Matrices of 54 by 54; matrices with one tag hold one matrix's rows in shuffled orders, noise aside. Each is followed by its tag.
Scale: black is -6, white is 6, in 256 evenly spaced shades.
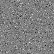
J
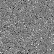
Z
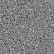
Z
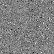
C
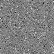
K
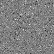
J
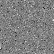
K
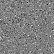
Z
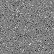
J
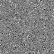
K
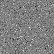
J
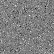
J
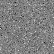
K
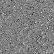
C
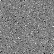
K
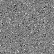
K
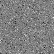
K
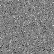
K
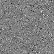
C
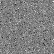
K
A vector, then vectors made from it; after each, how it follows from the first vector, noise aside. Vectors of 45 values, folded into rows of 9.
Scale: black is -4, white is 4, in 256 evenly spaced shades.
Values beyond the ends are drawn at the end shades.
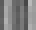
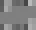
partly zeroed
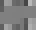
partly zeroed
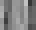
negated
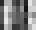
scaled up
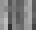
reversed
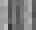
reversed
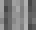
negated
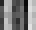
scaled up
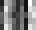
scaled up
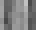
negated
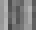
reversed
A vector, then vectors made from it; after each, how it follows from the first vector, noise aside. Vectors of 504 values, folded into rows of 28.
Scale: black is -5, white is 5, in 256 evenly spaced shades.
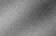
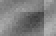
wrapped around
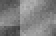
wrapped around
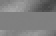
partly zeroed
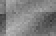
wrapped around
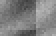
wrapped around
